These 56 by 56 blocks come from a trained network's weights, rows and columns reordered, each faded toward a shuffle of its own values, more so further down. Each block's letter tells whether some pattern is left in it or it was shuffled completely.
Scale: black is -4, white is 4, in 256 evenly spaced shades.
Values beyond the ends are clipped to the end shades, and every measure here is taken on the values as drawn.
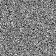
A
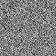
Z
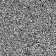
A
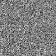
Z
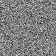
Z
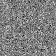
Z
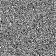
A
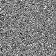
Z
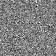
A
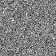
Z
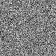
A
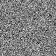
A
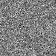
A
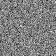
A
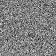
A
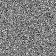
A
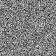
A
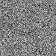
Z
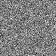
A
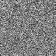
Z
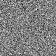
A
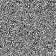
Z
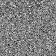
Z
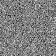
Z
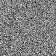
Z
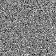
Z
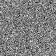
A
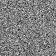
A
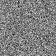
A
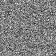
Z
